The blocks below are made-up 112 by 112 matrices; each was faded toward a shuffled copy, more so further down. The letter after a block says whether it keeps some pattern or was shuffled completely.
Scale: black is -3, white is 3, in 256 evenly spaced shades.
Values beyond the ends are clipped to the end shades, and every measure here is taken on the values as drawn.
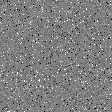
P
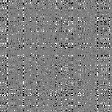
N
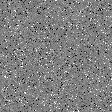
P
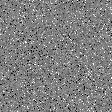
P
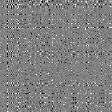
N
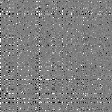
N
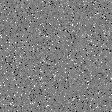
P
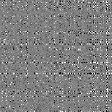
N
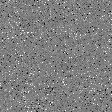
P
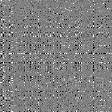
N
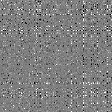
N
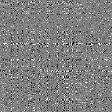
N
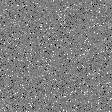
P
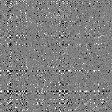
N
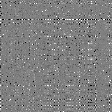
N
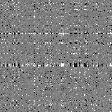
N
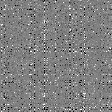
N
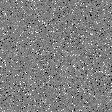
P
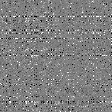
N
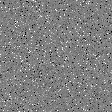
P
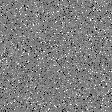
P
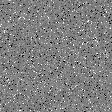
P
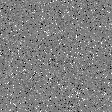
P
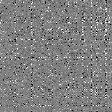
N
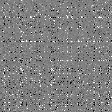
N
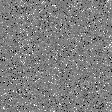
P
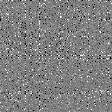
N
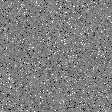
P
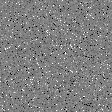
P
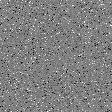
P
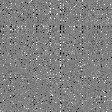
N
